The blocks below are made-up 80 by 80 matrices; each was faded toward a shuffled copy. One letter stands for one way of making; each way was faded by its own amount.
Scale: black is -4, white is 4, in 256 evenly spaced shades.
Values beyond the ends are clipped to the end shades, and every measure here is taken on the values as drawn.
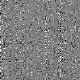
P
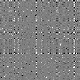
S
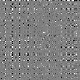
S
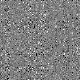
P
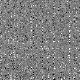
P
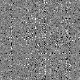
P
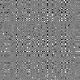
S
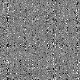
P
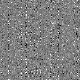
P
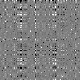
S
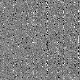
P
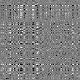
S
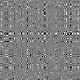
S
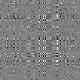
S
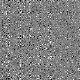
P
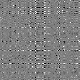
S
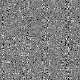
P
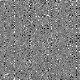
P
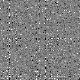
P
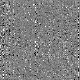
P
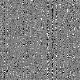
P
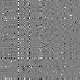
S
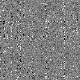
P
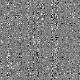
P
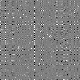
S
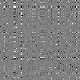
S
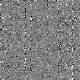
P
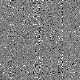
P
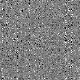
P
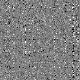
P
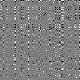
S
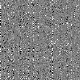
P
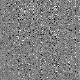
P
